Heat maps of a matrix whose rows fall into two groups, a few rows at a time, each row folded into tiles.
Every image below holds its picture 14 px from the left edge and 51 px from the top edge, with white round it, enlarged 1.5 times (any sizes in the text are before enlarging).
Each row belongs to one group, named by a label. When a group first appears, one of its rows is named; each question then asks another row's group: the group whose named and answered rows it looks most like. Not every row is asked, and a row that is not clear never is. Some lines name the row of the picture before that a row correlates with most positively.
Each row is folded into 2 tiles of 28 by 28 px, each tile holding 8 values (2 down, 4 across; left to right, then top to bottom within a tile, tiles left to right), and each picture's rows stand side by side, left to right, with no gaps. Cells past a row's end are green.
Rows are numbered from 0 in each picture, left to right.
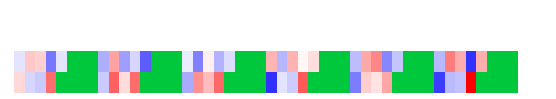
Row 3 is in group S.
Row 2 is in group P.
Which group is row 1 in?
P
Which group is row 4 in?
P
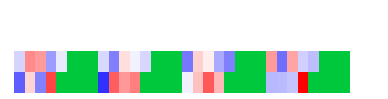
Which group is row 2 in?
P
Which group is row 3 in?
S
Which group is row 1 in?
P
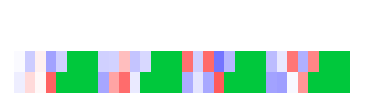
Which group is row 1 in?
P
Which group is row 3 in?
S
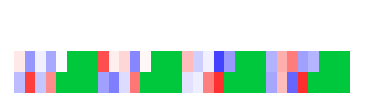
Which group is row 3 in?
S
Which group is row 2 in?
P
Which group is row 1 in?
S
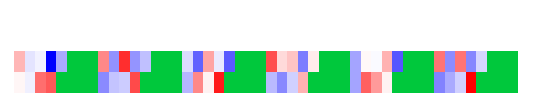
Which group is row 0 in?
P
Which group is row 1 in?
S
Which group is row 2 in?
P
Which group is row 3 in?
S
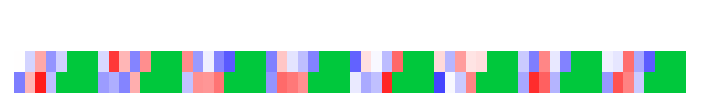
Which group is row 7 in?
P
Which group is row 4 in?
S
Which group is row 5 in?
S
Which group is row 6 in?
P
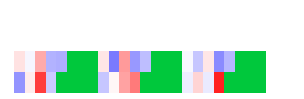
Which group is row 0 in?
P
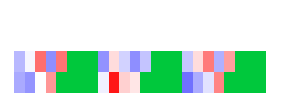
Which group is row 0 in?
S
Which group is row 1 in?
P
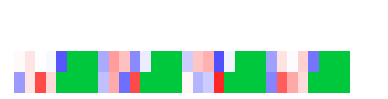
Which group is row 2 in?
S
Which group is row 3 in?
P
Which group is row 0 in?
P
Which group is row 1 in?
S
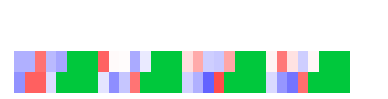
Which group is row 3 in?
S
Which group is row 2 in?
S
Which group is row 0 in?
P
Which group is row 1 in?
S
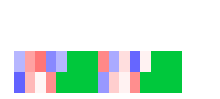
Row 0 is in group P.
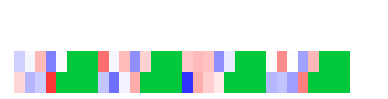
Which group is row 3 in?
S
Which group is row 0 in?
S
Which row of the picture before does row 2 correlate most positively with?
0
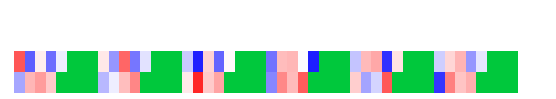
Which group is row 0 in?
P
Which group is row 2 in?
P
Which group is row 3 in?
P
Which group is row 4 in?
S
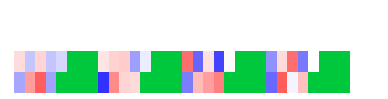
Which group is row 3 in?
P
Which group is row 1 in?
P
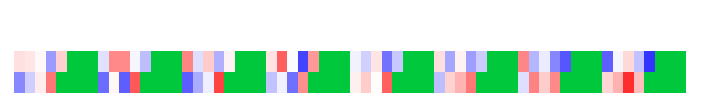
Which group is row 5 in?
P
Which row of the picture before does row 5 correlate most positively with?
2
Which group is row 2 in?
S
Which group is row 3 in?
S
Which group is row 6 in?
P
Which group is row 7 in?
P
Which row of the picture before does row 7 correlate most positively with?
0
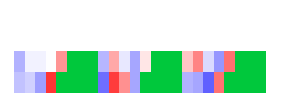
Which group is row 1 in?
P
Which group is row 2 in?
S
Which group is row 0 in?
S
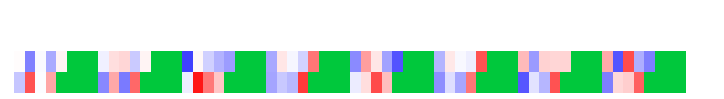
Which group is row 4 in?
P
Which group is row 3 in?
S
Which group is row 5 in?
S
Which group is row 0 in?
P
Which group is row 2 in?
P
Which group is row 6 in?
S
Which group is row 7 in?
P
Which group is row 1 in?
S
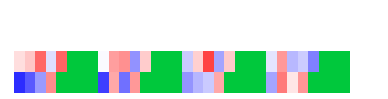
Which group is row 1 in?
S
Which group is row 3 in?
P
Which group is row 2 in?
S
